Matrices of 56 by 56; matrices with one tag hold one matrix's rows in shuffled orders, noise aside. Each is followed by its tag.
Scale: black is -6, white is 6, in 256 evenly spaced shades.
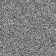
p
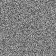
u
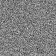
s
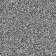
p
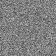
p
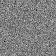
u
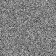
p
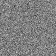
u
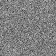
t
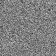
p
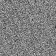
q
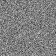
q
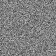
p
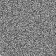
q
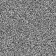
p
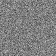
u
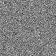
q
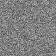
s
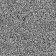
s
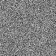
q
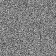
q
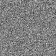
s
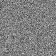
t
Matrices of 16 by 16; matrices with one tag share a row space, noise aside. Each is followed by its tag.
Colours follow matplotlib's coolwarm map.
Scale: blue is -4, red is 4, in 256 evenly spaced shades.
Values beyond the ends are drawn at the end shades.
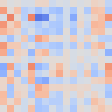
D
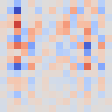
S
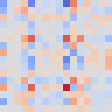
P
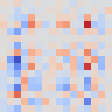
S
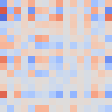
D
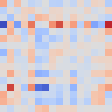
D
